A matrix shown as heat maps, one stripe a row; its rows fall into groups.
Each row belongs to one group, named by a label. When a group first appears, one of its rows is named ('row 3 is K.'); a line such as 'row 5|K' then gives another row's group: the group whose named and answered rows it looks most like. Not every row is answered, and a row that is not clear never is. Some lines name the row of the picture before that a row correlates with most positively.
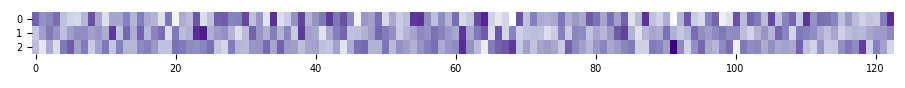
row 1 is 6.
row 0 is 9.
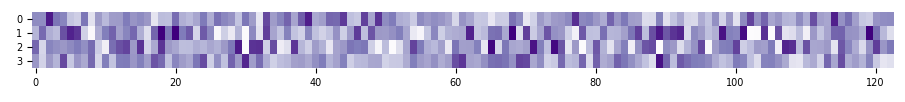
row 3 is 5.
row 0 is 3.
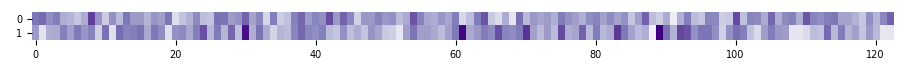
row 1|5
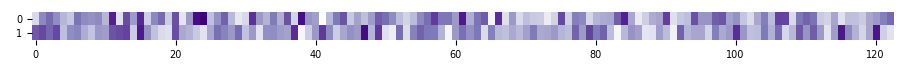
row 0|6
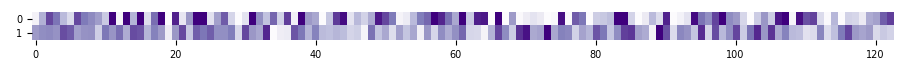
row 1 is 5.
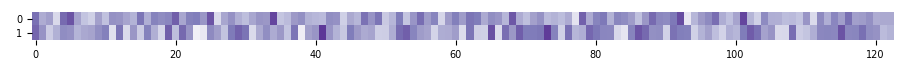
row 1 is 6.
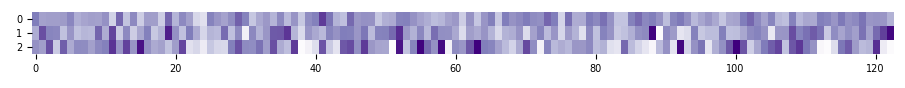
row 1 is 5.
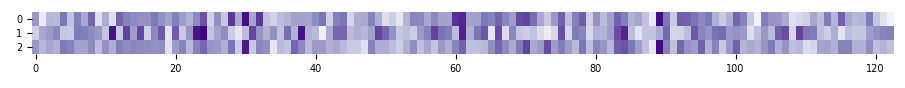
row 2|5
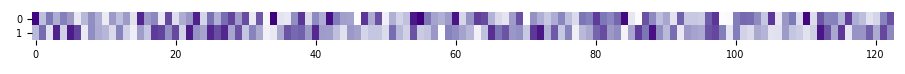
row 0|9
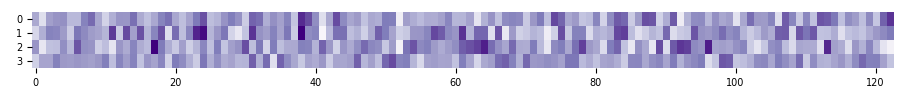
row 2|5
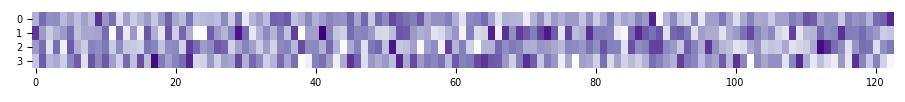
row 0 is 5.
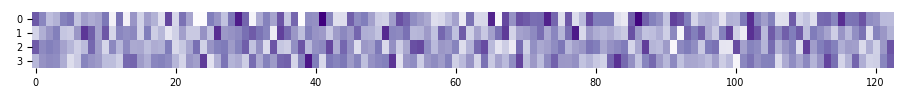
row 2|9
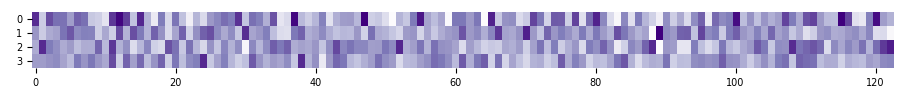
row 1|5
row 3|6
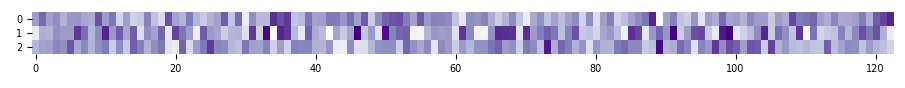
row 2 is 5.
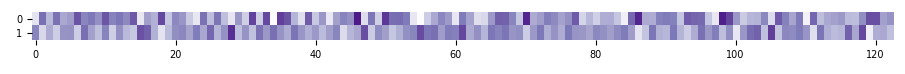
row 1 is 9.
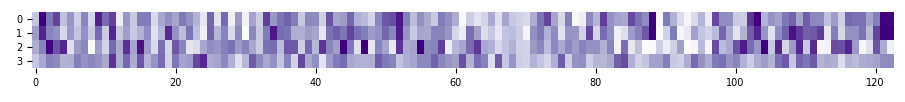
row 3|6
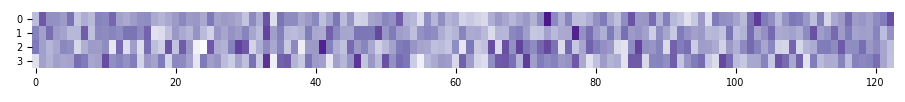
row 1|3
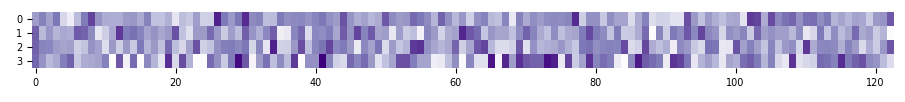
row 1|5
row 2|9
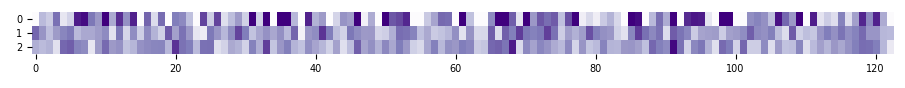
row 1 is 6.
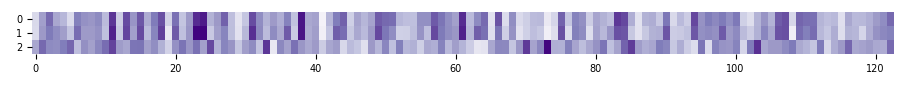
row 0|6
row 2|5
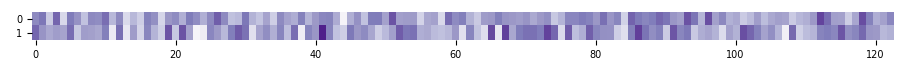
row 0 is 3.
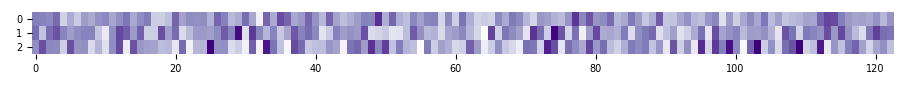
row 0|3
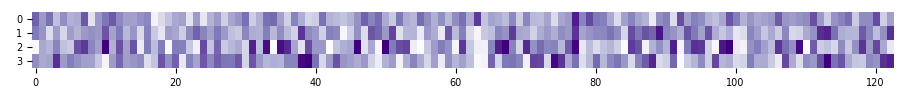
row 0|3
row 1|3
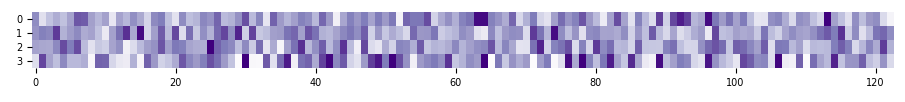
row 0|5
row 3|3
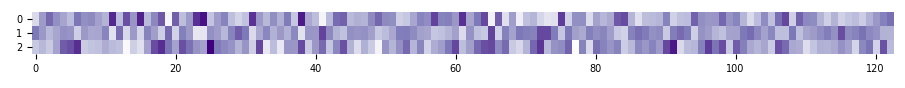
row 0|6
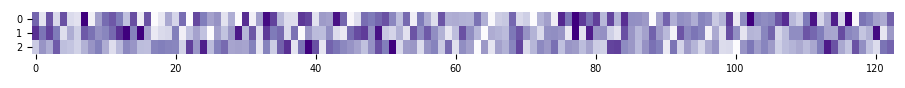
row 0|3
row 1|3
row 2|3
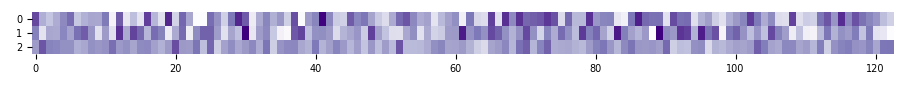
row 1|5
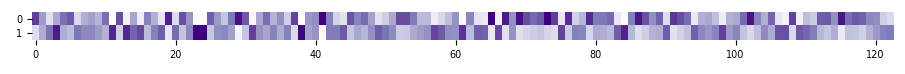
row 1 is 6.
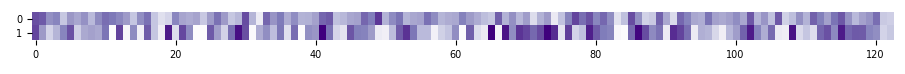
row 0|3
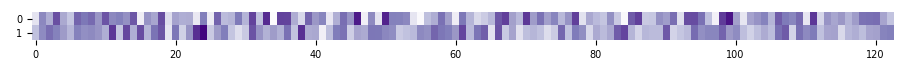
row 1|6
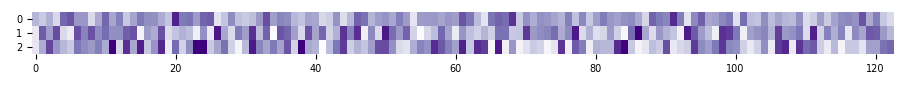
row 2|6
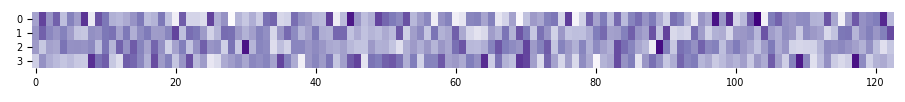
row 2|5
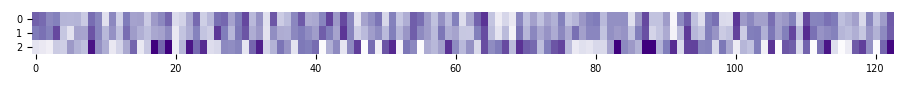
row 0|9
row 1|9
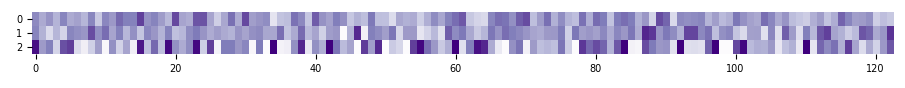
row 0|5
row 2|9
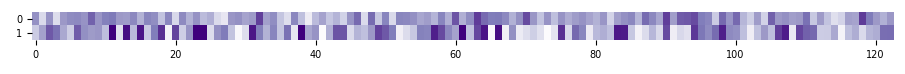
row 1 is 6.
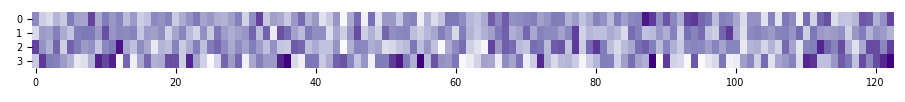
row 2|3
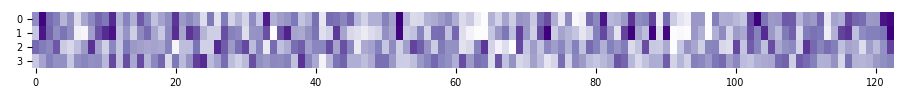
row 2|9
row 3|6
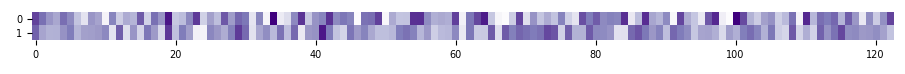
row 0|9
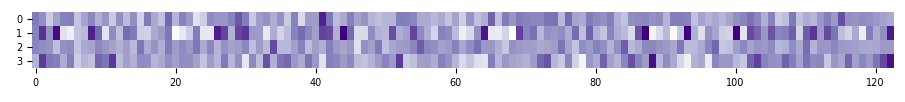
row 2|9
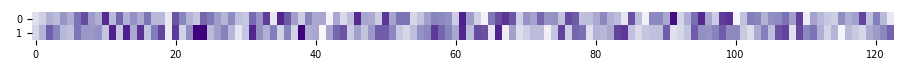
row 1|6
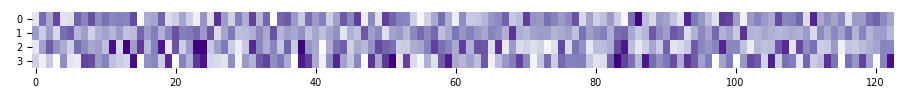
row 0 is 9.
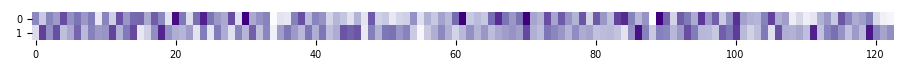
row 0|5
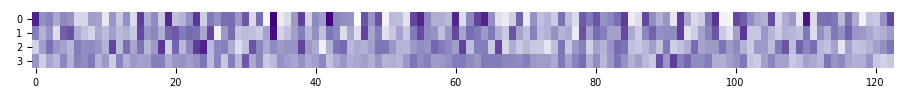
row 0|9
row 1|9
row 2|6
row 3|5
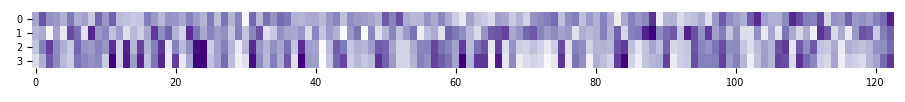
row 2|6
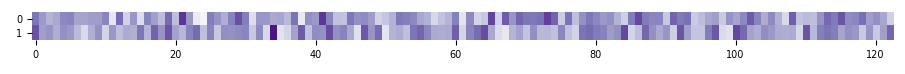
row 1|9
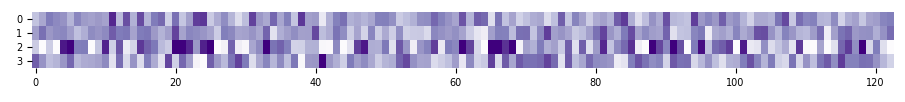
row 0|6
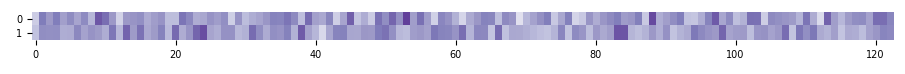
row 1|6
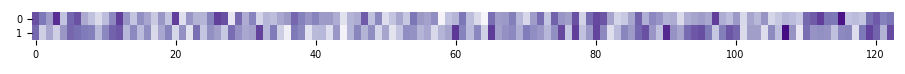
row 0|3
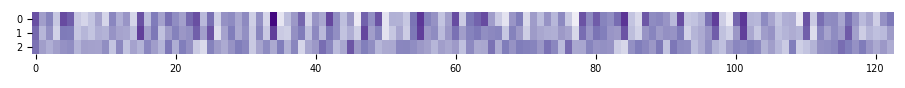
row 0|9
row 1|9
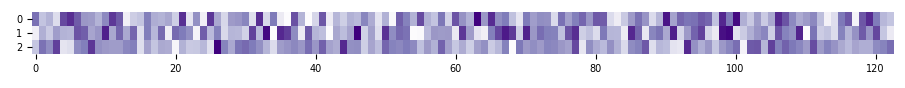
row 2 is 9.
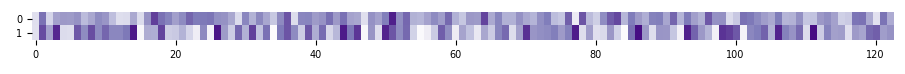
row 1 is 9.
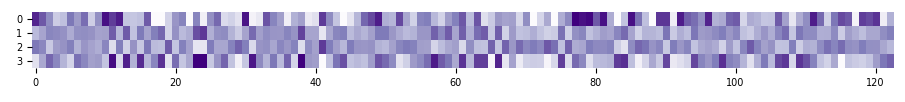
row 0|3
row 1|6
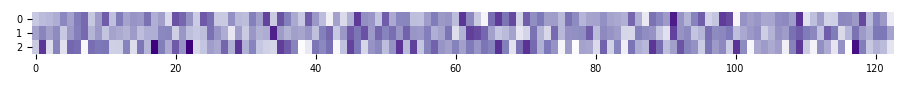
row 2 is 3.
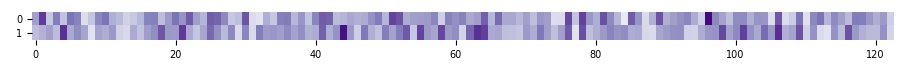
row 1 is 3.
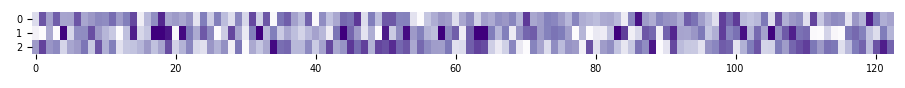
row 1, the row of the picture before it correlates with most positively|1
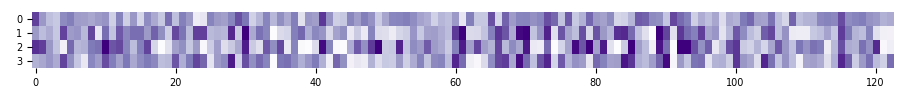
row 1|5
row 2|3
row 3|5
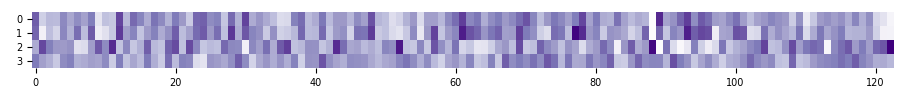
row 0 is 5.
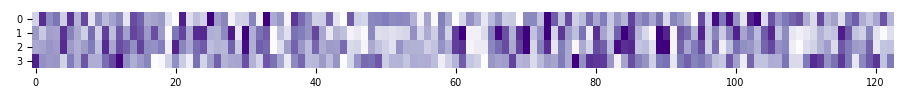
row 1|5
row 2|5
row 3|3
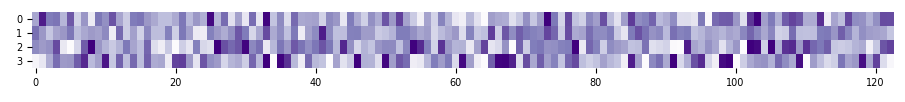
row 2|9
